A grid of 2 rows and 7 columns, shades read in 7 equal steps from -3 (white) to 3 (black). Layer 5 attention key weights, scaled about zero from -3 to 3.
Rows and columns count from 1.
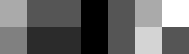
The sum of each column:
-1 3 3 6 2 -3 -2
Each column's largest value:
0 2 2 3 1 -1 1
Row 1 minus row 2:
-1 -1 -1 0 0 1 -4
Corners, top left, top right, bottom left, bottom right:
-1 -3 0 1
